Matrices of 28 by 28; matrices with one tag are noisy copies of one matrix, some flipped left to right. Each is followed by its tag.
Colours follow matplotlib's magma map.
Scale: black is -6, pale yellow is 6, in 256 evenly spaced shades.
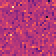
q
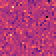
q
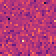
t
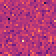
t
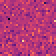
t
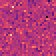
q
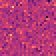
q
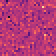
q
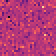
q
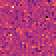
q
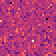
t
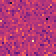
t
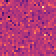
q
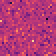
t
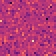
t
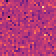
q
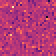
q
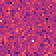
t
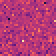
t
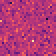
t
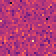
t
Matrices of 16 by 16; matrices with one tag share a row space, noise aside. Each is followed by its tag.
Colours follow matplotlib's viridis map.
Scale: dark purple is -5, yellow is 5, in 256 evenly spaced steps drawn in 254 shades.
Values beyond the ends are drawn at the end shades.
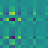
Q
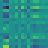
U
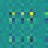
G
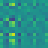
Q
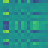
U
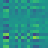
U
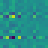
Q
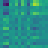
U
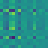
Q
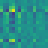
Q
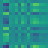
U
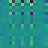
G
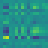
U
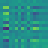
U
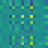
G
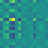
Q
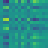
U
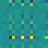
G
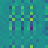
G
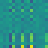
G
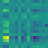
U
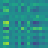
U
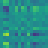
U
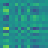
U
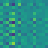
Q
